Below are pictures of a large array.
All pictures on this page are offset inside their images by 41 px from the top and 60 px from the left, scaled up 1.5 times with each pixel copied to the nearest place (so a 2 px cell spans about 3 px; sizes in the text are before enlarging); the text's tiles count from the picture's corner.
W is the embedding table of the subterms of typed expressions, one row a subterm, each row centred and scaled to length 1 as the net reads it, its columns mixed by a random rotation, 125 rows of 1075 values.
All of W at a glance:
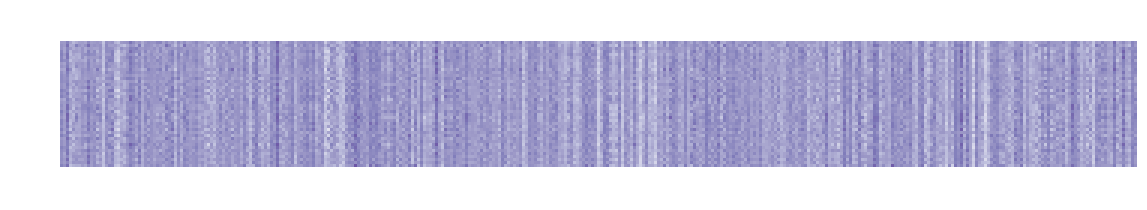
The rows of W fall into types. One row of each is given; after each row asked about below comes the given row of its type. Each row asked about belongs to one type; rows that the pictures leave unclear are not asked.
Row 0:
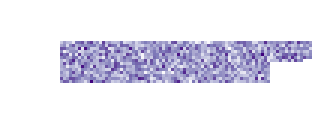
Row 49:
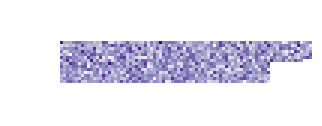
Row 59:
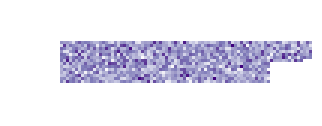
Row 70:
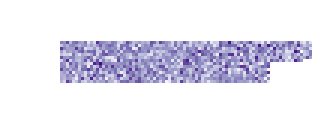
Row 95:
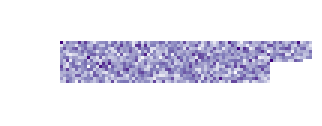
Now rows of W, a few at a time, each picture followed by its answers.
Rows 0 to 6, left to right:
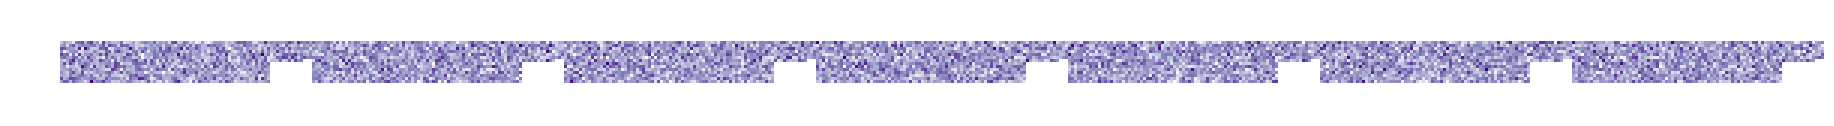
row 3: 95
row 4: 59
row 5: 95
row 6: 49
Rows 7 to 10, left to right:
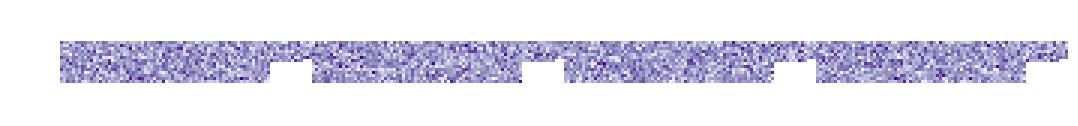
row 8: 59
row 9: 70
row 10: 59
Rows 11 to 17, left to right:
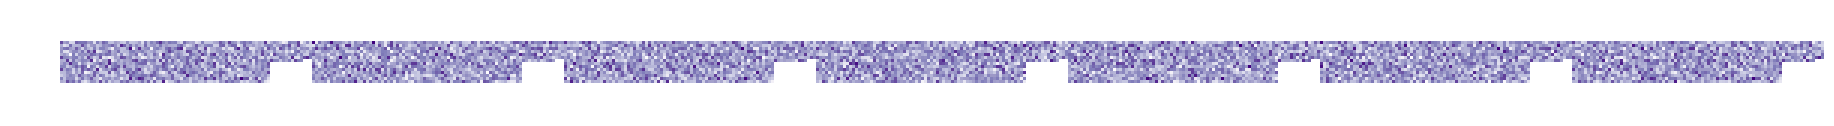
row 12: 95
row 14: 70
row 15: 59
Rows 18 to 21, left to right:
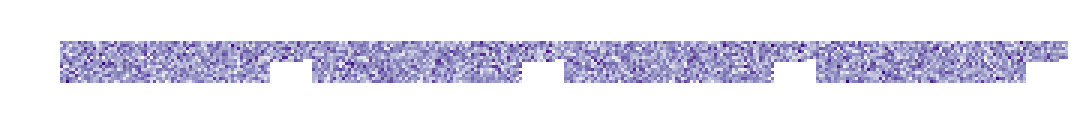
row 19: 70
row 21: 0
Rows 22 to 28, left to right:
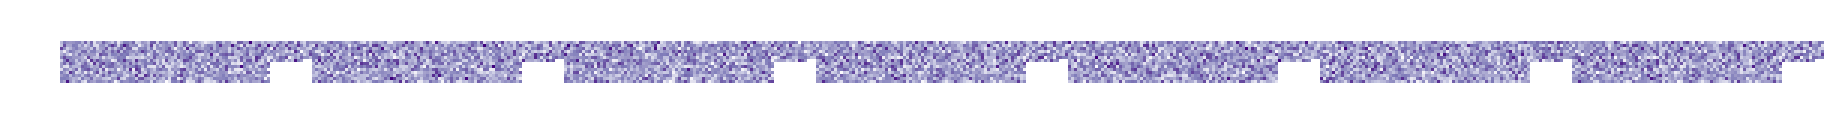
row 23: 59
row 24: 59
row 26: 95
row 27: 0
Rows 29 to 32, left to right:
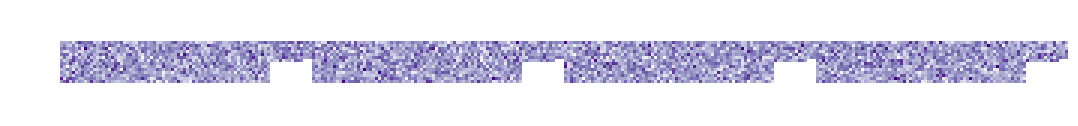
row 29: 0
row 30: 0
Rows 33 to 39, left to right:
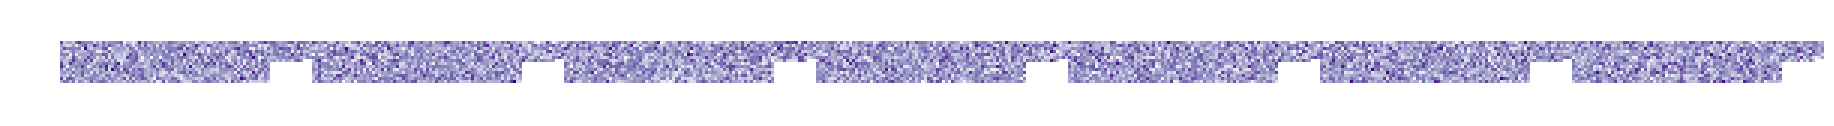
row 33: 0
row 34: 49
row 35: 70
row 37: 49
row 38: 0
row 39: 95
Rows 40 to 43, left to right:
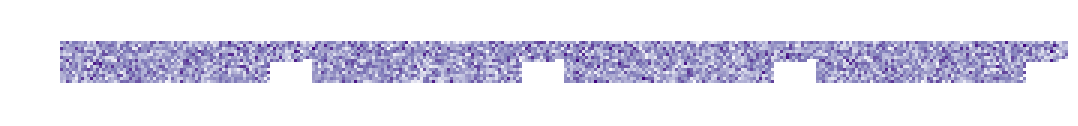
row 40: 70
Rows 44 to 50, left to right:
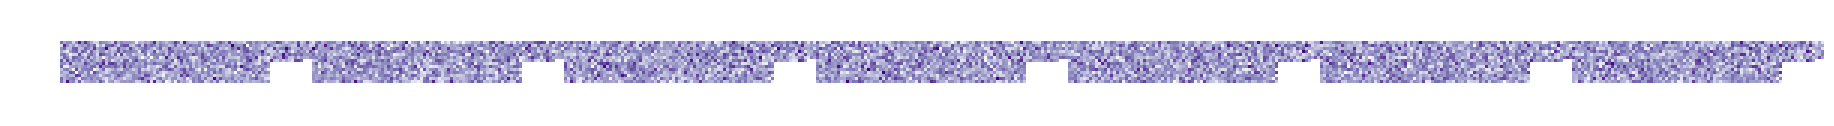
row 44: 59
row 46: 70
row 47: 0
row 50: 70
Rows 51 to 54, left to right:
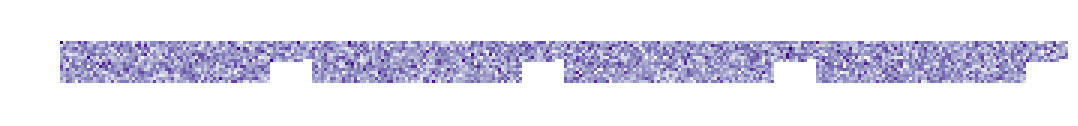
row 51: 95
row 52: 70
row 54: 49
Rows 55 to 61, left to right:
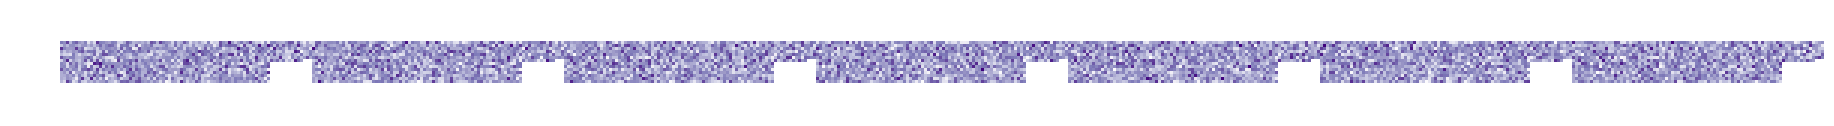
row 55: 70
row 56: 70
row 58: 0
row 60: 59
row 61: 49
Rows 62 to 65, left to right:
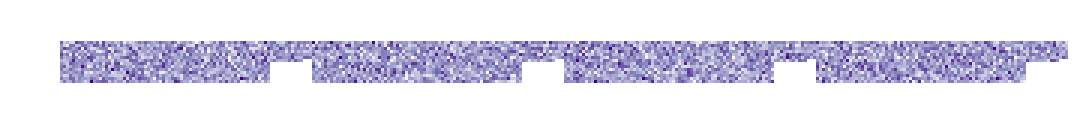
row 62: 0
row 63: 95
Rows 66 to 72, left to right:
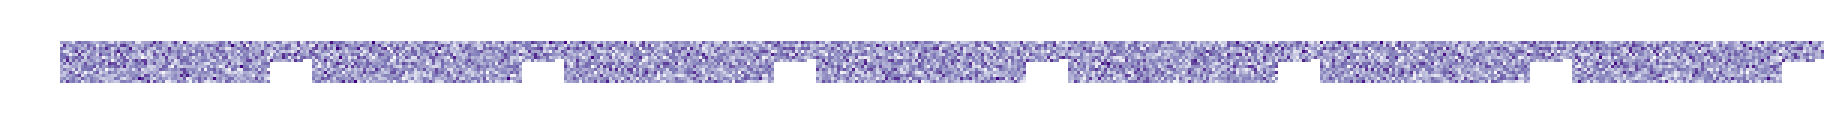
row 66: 59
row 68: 95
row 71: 95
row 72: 95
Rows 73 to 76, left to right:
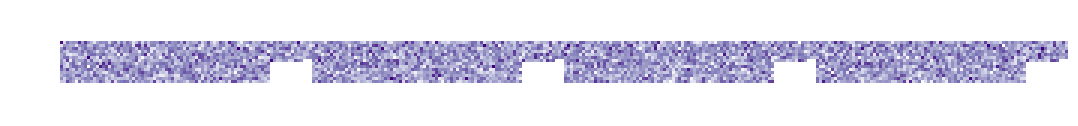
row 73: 95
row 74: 59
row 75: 59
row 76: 59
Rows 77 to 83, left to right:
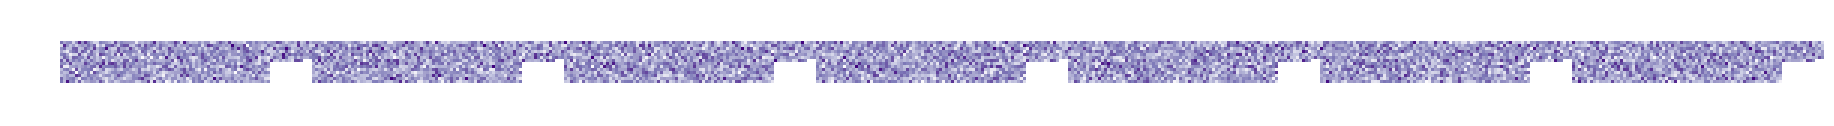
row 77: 59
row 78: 59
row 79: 95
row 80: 95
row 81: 70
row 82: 70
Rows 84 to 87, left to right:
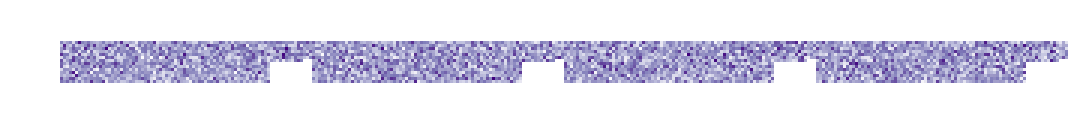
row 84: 59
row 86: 70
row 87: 70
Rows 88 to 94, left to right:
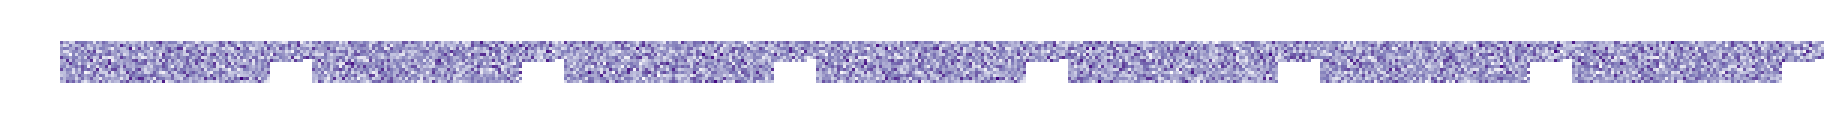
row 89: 70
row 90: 95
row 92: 0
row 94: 49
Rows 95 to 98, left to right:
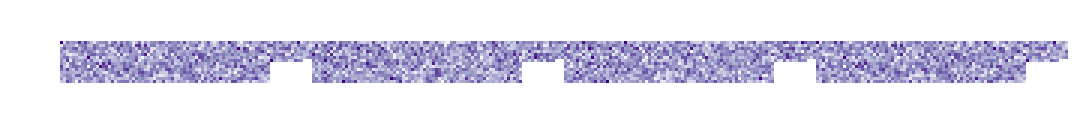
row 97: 95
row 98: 95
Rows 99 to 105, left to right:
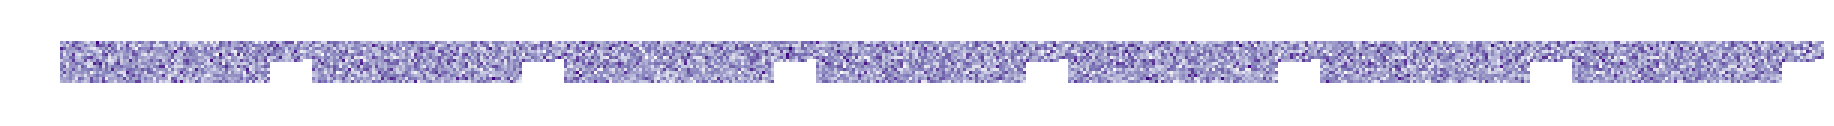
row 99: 70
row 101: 59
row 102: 49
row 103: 59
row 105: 49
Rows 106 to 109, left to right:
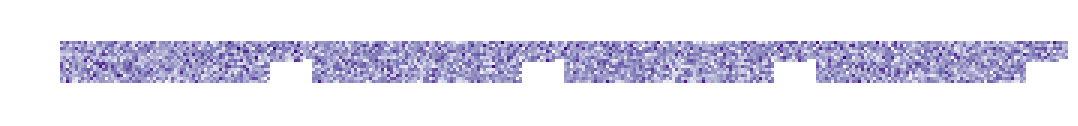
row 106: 70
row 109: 95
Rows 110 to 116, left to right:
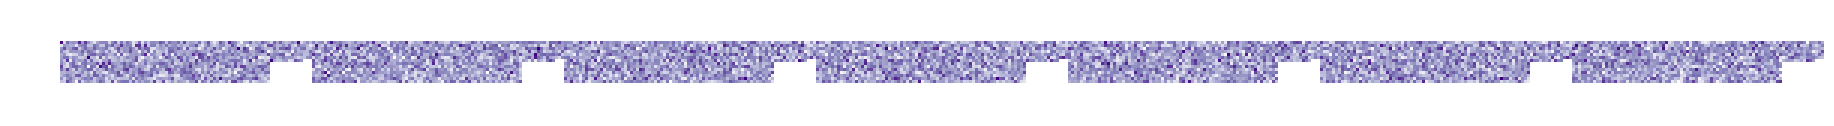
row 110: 95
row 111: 59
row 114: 70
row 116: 59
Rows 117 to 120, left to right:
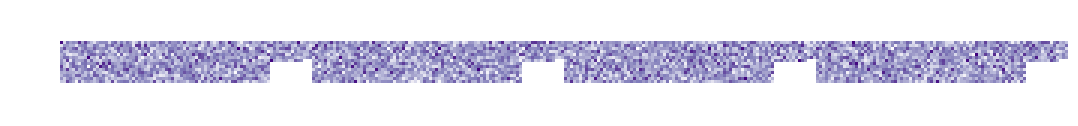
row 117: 95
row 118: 95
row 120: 70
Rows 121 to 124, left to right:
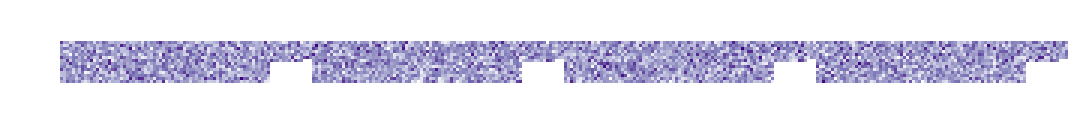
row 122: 59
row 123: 70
